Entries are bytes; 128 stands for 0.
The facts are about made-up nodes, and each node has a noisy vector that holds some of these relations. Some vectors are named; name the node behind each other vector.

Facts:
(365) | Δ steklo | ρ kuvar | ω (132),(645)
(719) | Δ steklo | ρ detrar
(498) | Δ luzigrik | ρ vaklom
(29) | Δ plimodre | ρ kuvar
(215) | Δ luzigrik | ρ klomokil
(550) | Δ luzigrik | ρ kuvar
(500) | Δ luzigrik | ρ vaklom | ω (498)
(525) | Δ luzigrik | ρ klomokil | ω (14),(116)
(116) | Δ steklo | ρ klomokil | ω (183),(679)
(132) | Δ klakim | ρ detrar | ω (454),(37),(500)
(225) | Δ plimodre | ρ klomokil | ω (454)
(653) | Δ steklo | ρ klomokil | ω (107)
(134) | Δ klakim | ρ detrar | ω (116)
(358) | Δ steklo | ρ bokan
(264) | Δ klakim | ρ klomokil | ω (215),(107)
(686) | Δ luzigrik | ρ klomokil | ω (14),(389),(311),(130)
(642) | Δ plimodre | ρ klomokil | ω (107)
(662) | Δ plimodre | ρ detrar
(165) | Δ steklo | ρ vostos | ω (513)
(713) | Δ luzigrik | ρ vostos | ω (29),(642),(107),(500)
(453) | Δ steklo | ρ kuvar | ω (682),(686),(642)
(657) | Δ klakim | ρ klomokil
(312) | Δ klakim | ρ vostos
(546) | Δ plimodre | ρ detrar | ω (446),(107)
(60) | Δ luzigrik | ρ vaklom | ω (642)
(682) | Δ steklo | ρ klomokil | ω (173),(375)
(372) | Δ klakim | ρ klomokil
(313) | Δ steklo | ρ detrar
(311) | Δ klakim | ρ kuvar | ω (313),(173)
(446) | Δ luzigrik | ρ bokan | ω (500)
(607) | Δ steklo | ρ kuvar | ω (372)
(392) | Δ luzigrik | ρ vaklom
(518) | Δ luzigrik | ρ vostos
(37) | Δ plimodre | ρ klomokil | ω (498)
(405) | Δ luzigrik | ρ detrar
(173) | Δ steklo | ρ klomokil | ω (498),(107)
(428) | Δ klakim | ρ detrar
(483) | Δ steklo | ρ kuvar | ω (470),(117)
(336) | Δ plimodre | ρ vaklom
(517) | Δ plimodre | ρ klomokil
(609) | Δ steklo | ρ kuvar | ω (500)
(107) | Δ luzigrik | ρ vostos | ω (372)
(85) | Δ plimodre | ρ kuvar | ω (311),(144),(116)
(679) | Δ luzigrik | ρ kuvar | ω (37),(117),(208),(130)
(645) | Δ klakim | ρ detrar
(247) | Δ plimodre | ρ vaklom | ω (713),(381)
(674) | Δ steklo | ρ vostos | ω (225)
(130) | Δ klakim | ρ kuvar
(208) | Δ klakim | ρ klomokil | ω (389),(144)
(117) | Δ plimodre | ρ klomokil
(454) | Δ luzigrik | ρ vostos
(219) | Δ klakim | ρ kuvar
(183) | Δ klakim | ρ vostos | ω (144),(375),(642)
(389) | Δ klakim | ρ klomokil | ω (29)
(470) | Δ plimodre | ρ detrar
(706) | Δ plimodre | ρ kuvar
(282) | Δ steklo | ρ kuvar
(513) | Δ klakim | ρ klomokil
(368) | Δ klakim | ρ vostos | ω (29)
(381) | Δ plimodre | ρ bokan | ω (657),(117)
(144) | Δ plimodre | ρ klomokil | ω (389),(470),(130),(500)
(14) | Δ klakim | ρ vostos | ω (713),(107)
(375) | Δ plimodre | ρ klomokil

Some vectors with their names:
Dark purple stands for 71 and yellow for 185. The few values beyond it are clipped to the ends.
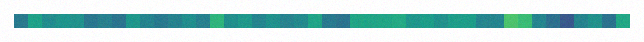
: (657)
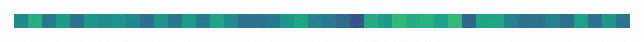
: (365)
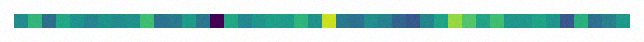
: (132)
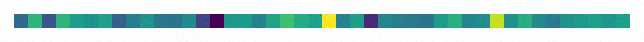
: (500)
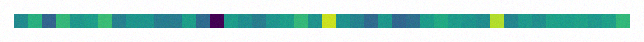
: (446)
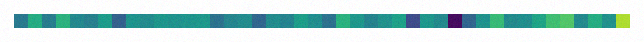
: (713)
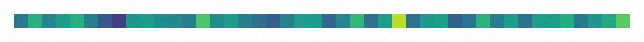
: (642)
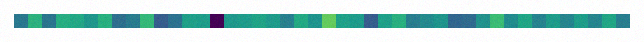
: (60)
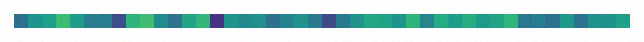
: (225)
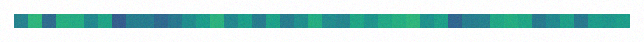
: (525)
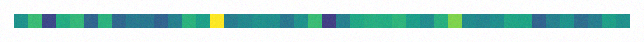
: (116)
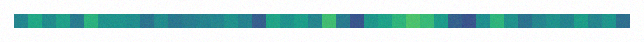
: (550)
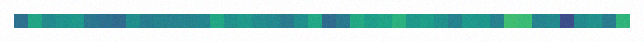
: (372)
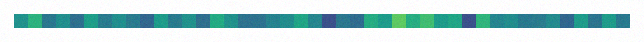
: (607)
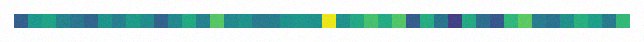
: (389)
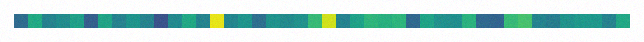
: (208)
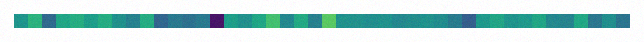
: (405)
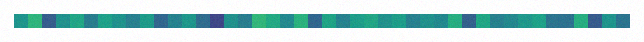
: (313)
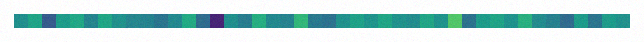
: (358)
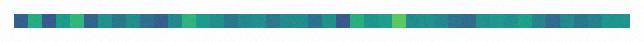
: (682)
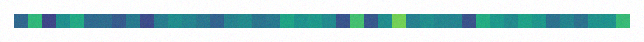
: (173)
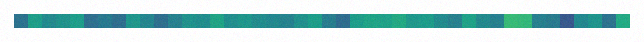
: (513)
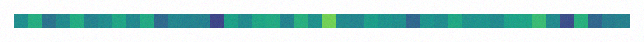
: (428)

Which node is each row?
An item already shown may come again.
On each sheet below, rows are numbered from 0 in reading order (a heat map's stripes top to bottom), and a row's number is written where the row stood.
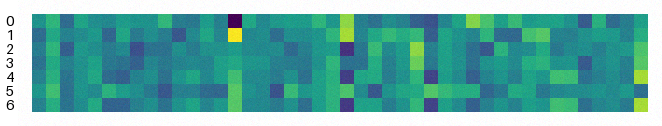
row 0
(132)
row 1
(208)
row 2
(653)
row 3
(264)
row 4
(14)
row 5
(679)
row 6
(14)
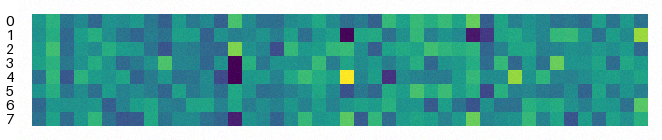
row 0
(483)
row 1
(107)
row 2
(679)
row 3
(546)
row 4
(500)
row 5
(607)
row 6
(368)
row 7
(37)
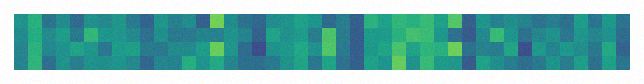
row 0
(483)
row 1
(550)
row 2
(85)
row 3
(453)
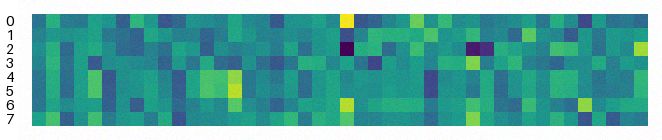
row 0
(311)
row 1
(117)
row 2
(107)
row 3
(609)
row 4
(183)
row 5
(183)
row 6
(144)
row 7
(134)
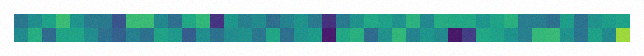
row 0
(225)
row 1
(107)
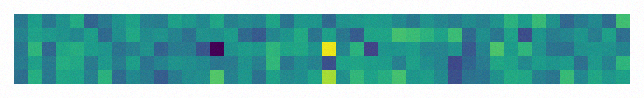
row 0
(312)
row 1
(706)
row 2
(498)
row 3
(518)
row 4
(686)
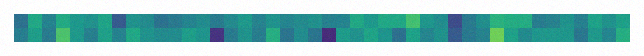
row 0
(215)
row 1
(454)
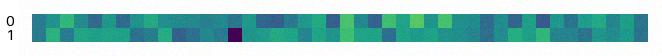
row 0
(29)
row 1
(392)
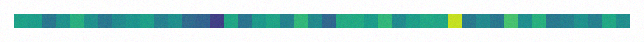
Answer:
(381)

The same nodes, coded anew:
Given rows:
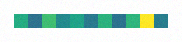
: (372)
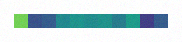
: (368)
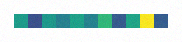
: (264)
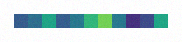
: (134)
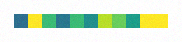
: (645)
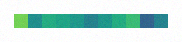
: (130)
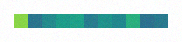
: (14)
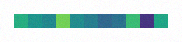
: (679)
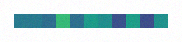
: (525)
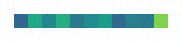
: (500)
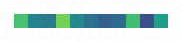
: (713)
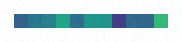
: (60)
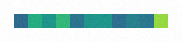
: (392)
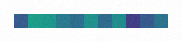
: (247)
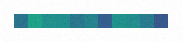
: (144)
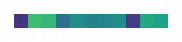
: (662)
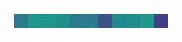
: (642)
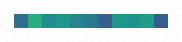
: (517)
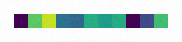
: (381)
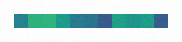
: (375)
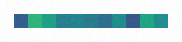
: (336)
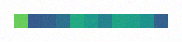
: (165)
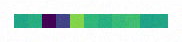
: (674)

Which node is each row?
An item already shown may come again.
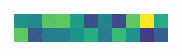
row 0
(215)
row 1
(483)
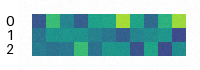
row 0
(132)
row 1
(642)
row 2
(525)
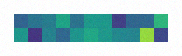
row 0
(60)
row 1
(653)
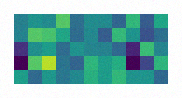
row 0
(686)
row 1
(117)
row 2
(546)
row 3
(381)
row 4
(116)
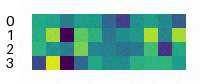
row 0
(706)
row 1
(454)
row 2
(679)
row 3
(225)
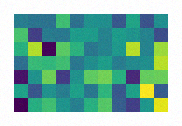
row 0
(525)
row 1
(453)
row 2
(454)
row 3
(498)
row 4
(358)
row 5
(264)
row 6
(446)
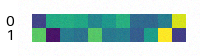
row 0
(405)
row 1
(607)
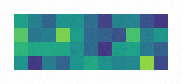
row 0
(85)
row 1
(107)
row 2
(29)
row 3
(653)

